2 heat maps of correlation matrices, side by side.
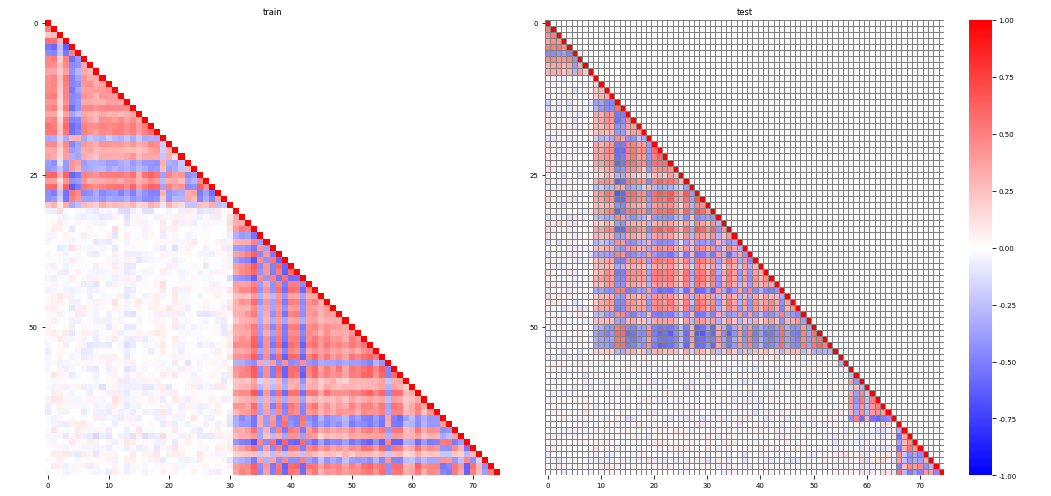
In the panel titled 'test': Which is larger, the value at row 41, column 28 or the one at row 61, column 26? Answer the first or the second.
the first
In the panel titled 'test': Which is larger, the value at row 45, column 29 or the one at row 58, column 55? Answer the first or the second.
the first
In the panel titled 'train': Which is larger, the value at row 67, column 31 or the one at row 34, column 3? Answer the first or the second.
the first
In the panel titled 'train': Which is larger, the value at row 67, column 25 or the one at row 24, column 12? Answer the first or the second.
the first
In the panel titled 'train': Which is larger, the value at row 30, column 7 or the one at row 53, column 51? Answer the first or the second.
the second
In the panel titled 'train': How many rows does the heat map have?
75
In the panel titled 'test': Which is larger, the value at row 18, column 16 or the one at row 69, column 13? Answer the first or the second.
the first
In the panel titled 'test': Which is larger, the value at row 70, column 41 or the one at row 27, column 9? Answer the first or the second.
the first
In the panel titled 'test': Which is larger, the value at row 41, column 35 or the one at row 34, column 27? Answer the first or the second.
the first
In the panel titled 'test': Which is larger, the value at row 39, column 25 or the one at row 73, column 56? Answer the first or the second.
the first
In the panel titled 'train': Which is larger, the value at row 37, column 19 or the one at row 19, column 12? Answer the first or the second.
the first
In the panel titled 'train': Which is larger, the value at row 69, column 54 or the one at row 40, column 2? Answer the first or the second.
the second
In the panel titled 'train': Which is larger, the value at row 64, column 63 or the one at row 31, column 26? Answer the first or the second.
the first
